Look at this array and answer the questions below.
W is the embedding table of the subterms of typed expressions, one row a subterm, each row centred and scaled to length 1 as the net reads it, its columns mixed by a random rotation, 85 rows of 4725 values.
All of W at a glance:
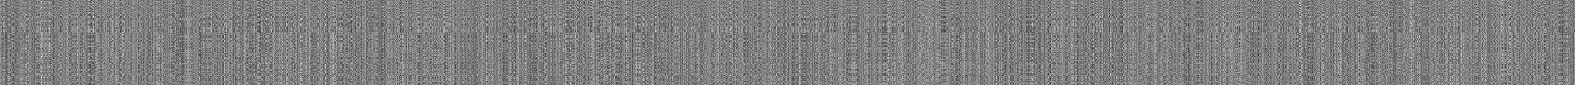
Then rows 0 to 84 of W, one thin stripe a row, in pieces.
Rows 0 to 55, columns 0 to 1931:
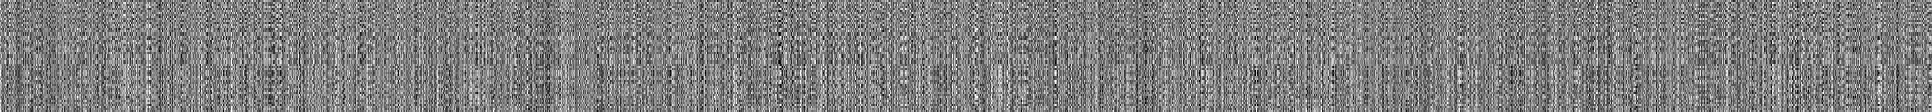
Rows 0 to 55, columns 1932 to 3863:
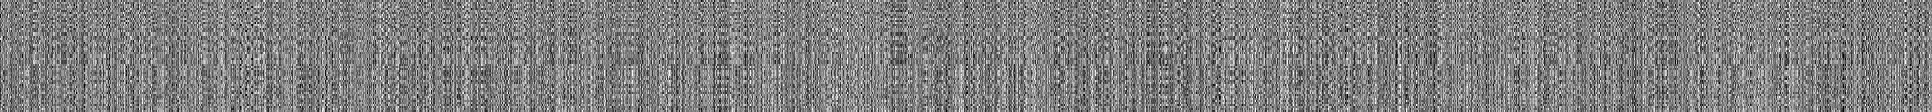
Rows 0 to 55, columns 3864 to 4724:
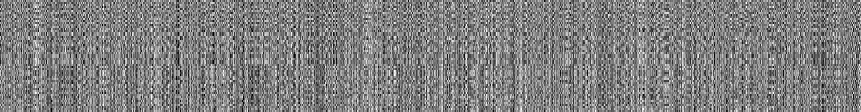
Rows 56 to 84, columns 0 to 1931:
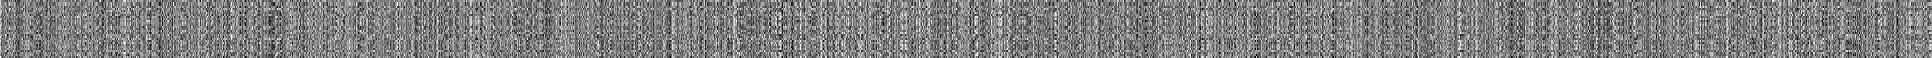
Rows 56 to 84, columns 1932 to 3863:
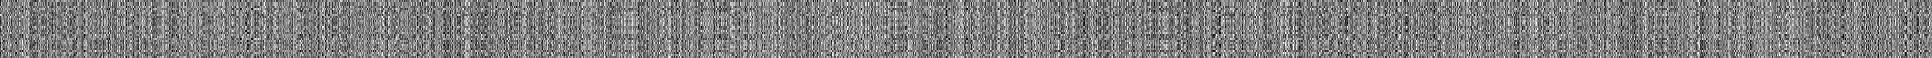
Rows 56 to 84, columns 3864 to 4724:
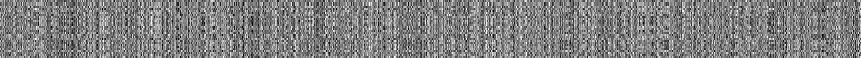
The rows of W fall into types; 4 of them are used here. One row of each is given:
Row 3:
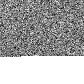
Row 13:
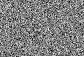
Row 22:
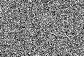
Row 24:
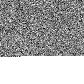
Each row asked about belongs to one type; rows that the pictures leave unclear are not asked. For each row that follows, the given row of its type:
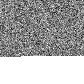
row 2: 24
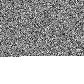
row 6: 13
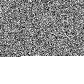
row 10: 22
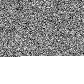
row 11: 24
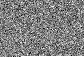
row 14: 24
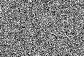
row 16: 22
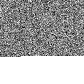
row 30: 22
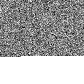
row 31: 22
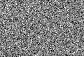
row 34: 3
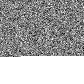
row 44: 13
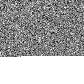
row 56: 3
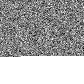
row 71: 13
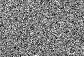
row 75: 3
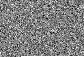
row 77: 3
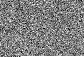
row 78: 24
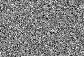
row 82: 3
